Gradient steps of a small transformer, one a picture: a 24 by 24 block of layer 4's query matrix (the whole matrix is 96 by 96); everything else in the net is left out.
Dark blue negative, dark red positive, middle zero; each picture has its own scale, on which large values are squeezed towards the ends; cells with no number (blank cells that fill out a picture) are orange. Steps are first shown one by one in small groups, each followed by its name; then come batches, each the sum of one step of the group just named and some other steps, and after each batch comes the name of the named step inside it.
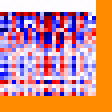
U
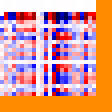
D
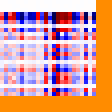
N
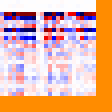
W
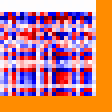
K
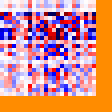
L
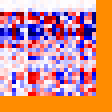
K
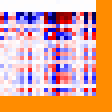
U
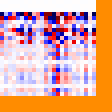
N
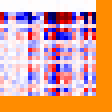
U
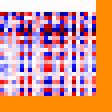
U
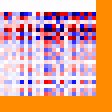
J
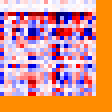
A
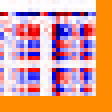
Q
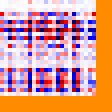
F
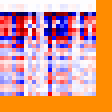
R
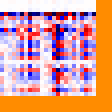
Q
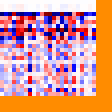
R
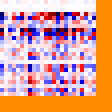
A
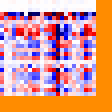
Q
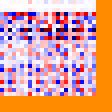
F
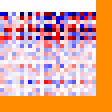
J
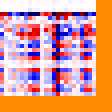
Q
